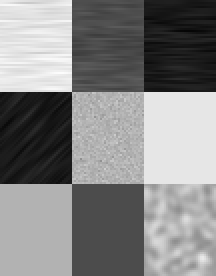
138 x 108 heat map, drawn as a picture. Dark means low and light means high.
It is made of 3 by 3 panels. Panel 1,1: very high, streaked across, faint in contrast. Panel 1,2: low, streaked across, faint in contrast. Panel 1,3: very low, streaked across, faint in contrast. Panel 2,1: very low, slanting up to the right, faint in contrast. Panel 2,2: high, fine-grained, faint in contrast. Panel 2,3: very high, flat. Panel 3,1: high, flat. Panel 3,2: low, flat. Panel 3,3: high, blotchy.
